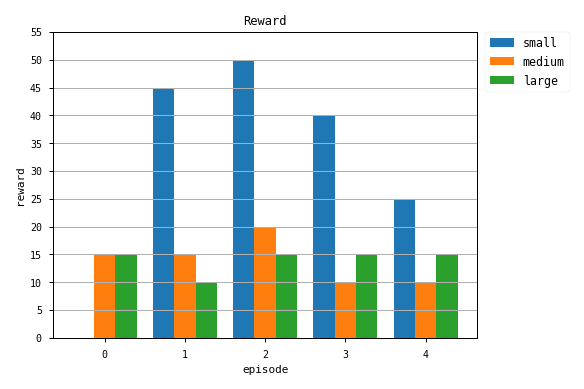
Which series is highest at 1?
small
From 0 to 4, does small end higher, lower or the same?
higher
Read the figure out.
Title: Reward
x-axis: episode, ticks 0 1 2 3 4
y-axis: reward, ticks 0 5 10 15 20 25 30 35 40 45 50 55
Legend: small, medium, large
Values:
small: 0 45 50 40 25
medium: 15 15 20 10 10
large: 15 10 15 15 15
